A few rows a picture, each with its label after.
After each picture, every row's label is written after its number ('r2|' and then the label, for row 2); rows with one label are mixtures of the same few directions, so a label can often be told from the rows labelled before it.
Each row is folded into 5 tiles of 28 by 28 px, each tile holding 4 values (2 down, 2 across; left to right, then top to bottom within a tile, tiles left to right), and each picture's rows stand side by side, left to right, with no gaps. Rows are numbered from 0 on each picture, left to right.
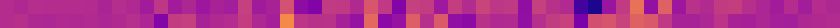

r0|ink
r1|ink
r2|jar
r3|ink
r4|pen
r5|pen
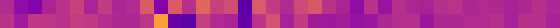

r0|pen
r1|ink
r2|pen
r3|jar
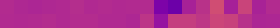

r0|pen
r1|pen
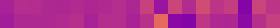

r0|jar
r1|ink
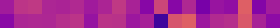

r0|jar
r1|ink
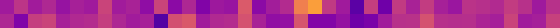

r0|ink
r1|ink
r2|pen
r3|jar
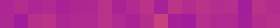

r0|ink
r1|ink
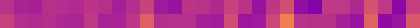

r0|jar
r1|jar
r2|jar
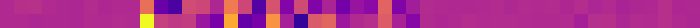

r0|pen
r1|jar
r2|ink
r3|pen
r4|ink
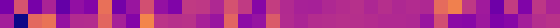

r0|ink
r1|jar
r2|pen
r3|pen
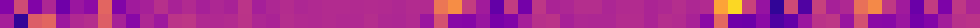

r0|ink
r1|ink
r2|jar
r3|pen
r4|jar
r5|pen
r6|pen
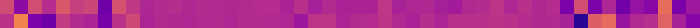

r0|ink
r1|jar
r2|ink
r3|pen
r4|ink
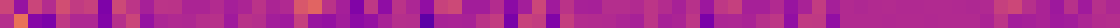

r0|ink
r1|jar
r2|pen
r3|jar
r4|jar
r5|jar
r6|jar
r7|pen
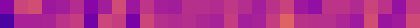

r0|jar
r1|jar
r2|jar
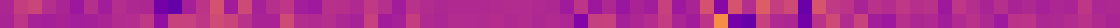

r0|pen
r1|pen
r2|jar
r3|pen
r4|ink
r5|ink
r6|ink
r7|ink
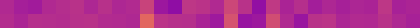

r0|pen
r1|jar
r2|ink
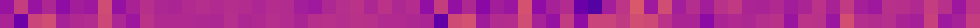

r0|ink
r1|jar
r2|pen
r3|ink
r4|pen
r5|jar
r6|jar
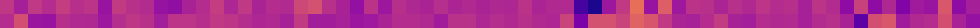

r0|ink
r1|pen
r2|pen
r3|ink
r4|pen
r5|ink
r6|ink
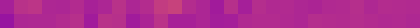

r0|jar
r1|pen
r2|pen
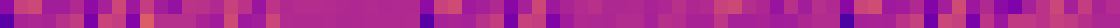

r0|jar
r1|jar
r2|pen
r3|jar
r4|jar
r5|pen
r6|jar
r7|pen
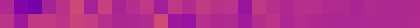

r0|pen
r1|ink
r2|pen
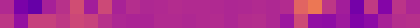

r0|pen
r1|jar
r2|pen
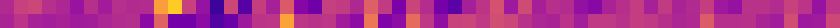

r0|pen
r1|pen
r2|jar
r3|pen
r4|pen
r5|jar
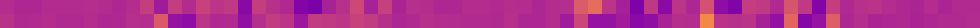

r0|jar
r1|ink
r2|pen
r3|jar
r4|pen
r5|jar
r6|pen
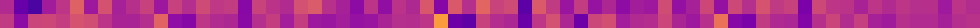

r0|pen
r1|ink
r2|pen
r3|ink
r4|ink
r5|ink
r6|ink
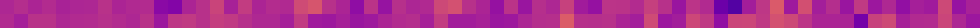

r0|ink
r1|pen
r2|pen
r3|pen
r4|jar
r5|pen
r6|ink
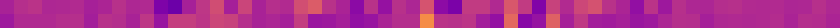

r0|jar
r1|pen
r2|pen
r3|jar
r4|pen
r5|jar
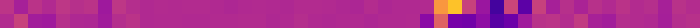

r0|ink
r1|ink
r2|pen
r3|pen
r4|ink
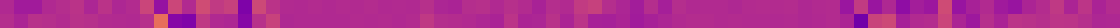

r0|pen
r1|ink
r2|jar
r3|jar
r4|pen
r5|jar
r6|ink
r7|pen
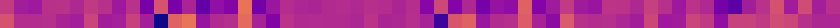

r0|jar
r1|ink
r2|jar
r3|ink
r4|jar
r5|pen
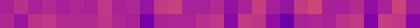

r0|ink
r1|jar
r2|jar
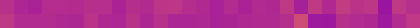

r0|jar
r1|pen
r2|ink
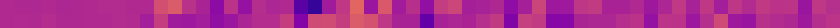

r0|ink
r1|pen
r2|pen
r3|jar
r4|jar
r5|ink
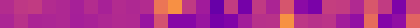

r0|pen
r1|pen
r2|jar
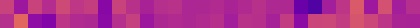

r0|ink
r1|jar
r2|pen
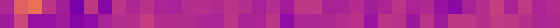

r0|pen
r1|jar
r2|jar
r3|pen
